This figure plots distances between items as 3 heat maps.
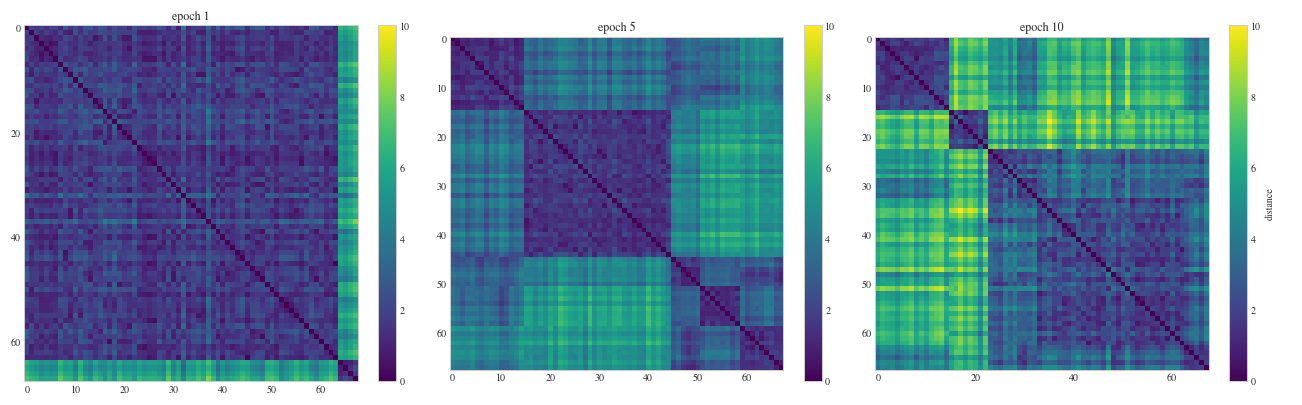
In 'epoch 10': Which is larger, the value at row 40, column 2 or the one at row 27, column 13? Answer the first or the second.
the first
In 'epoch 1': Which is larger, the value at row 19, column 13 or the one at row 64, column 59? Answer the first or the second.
the second
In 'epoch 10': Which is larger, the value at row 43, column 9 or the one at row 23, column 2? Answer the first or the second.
the first
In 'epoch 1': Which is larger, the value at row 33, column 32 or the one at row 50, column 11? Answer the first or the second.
the first
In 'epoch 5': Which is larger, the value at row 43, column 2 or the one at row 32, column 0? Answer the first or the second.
the first
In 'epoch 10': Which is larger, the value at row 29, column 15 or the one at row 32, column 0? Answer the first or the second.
the first
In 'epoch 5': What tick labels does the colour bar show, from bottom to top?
0, 2, 4, 6, 8, 10
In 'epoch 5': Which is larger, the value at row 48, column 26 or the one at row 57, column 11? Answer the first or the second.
the first
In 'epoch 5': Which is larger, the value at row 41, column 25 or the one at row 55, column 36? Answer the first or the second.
the second
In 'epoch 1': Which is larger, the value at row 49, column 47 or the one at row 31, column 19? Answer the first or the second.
the first
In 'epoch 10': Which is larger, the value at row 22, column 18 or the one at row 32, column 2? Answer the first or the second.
the second
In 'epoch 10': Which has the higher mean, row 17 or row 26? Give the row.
17
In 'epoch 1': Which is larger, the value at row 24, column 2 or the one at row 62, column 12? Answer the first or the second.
the second
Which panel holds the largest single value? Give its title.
epoch 10
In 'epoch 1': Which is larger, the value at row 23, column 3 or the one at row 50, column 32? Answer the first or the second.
the second
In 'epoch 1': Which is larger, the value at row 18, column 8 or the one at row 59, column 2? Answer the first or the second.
the first
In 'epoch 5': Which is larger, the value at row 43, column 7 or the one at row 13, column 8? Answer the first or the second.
the first
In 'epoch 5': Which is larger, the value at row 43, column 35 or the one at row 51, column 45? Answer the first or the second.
the second
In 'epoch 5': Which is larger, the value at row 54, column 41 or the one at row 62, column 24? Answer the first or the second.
the second
